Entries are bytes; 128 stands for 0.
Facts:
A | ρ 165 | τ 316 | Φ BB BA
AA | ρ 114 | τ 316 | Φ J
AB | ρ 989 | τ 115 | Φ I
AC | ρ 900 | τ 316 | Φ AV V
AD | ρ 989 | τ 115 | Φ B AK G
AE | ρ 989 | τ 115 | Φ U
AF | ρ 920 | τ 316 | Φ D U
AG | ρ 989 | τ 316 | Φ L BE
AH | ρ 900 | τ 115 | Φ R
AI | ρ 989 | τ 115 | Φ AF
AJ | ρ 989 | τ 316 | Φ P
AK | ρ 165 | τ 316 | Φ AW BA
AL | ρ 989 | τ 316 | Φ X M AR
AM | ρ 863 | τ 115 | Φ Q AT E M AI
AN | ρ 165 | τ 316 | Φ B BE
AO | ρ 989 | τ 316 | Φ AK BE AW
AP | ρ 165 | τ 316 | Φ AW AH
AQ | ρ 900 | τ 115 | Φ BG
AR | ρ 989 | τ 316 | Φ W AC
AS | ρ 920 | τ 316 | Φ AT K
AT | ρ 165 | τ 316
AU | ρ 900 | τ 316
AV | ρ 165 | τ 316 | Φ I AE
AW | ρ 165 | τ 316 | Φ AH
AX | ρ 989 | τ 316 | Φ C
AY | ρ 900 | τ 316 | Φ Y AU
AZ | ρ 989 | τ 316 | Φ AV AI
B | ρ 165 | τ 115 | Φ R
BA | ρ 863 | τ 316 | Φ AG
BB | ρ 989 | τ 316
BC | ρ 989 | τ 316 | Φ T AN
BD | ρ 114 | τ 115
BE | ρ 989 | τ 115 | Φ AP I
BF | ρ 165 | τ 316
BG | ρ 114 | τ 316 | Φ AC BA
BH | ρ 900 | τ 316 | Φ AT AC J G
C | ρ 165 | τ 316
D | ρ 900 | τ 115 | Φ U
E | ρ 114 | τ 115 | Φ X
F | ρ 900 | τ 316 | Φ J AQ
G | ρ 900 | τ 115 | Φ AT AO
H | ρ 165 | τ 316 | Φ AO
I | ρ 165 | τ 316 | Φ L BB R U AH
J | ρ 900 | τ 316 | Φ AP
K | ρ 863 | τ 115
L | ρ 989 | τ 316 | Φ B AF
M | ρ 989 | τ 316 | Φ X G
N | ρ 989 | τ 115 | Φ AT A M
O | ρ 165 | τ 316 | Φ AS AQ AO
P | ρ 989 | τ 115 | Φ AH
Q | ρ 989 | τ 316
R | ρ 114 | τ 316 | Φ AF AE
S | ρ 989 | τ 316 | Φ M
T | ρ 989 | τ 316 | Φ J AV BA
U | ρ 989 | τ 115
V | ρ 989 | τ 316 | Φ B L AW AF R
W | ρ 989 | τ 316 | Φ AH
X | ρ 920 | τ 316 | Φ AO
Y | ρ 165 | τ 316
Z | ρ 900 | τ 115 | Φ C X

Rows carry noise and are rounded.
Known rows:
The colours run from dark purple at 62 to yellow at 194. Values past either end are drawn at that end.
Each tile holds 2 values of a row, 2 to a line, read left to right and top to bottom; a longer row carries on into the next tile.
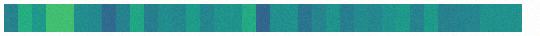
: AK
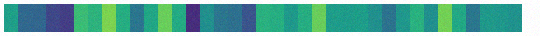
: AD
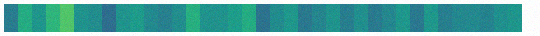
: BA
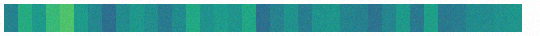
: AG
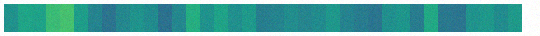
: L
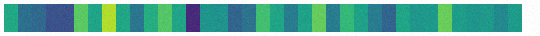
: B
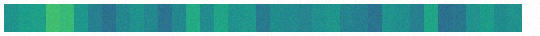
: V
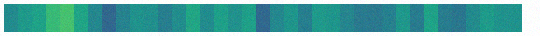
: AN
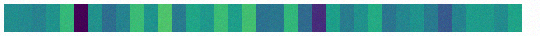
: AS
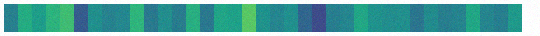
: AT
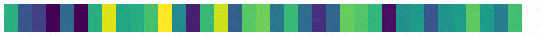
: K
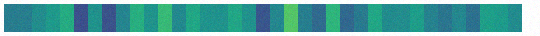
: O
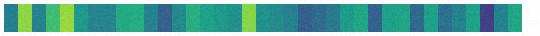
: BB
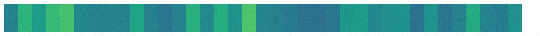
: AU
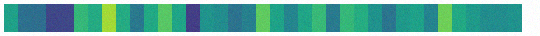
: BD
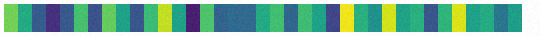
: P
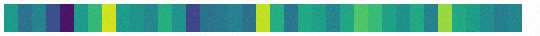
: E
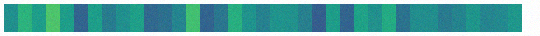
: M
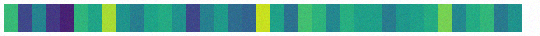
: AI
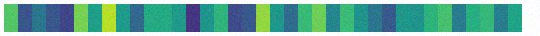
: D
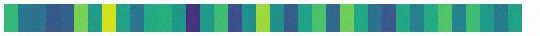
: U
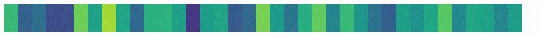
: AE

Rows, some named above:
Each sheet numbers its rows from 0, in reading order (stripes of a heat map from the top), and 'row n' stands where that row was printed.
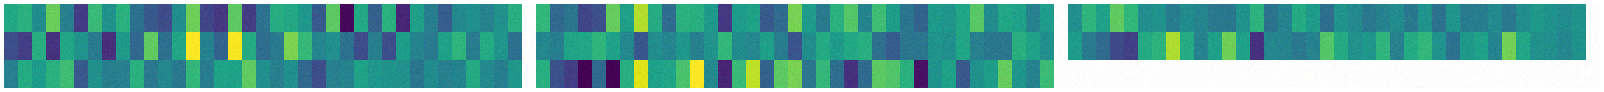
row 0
S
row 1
AE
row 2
AR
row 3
AA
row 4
BC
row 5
G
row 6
AT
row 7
K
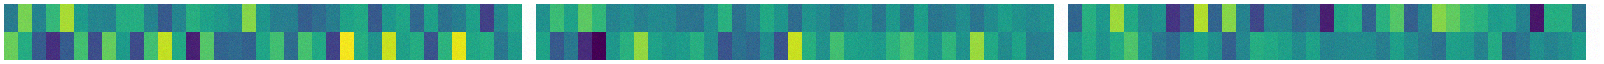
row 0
BB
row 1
AR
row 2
H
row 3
P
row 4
AM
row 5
I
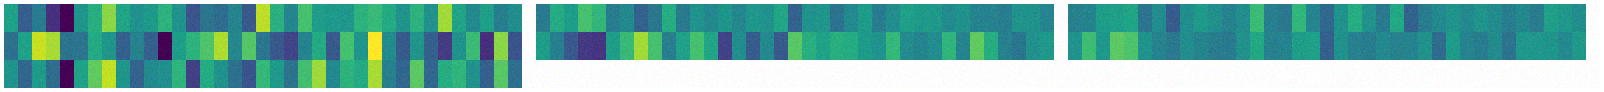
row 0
AM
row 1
AO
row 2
BH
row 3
C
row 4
N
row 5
W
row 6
Z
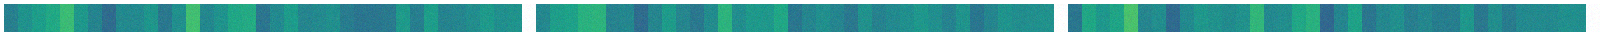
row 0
T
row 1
BF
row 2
BG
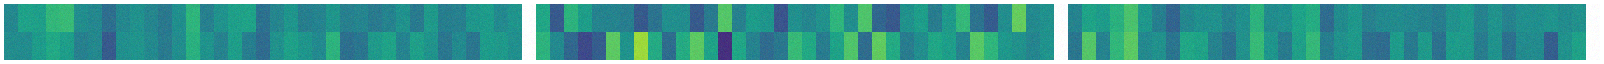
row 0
AC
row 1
AZ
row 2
AP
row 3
AY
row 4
AH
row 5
A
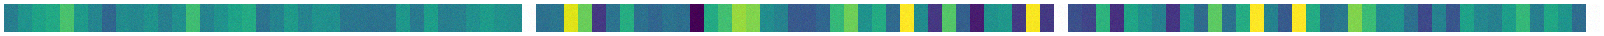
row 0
T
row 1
AX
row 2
AA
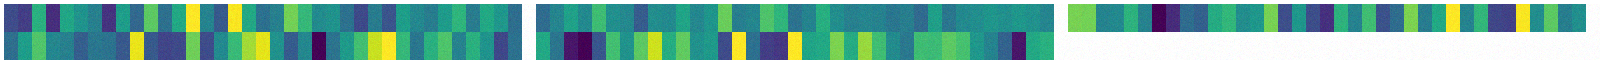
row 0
AA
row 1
J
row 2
AJ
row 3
Q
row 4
AB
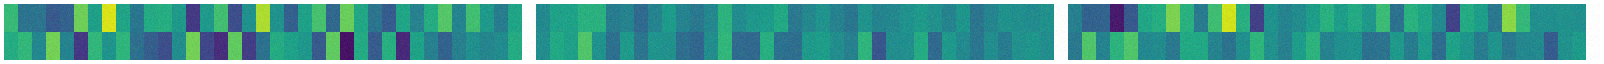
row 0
U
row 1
BF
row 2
AQ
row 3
S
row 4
AL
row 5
A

